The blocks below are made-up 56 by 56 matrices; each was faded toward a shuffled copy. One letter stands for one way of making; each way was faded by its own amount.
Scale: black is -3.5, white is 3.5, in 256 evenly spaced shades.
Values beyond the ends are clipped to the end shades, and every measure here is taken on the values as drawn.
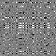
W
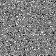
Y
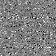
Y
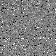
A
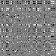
W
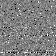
Y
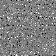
A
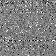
Y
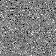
Y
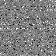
Y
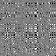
W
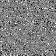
Y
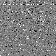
Y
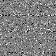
Y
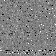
A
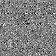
Y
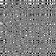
W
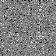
A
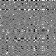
W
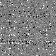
A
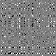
W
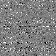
Y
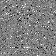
A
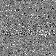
Y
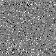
A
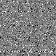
Y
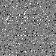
A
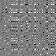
W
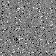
A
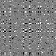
W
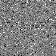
Y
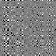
W
